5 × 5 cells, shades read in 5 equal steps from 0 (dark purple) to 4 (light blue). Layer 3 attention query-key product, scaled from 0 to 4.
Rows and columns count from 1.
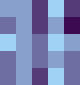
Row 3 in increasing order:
2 3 3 4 4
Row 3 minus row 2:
2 0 1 1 3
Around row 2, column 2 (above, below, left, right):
3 3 2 1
